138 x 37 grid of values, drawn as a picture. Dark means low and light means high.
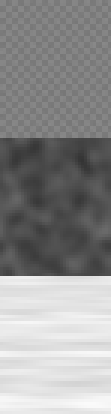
It is made of 3 by 1 panels. Panel 1,1: middling, checkered, faint in contrast. Panel 2,1: low, blotchy, faint in contrast. Panel 3,1: very high, streaked across, faint in contrast.
